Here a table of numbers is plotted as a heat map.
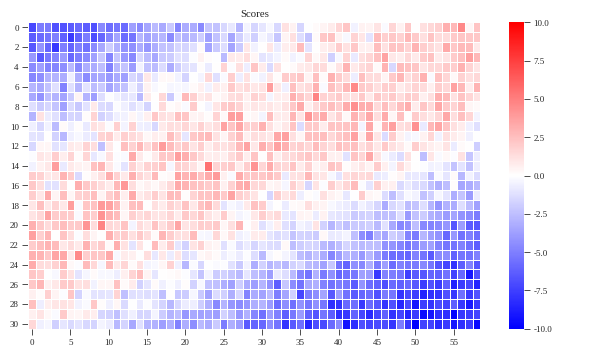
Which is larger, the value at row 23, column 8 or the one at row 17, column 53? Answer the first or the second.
the first
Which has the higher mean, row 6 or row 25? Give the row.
6
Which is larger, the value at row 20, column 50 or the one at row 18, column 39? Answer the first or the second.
the second
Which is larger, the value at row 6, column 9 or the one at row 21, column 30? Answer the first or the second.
the second
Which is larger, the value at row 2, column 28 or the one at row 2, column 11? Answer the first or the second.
the first
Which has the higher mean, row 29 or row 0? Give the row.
0
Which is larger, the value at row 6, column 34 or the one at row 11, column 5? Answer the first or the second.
the first
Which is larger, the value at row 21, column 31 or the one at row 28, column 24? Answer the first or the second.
the first
